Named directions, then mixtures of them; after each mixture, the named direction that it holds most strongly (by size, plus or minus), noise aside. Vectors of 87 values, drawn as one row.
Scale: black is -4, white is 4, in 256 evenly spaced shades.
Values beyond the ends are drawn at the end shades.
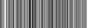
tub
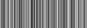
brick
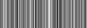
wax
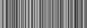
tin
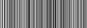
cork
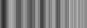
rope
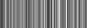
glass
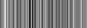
tub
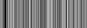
tub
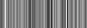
glass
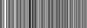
tub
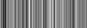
tub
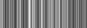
tub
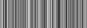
glass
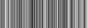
brick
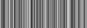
brick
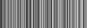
tin
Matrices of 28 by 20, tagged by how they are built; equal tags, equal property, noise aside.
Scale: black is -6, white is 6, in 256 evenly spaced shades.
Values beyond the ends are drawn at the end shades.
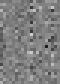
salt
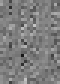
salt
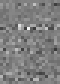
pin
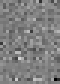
pin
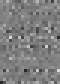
pin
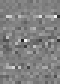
pin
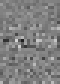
pin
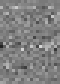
pin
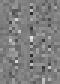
salt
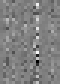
salt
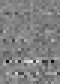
pin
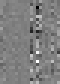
salt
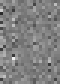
salt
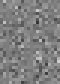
salt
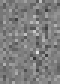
salt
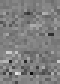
pin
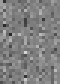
salt
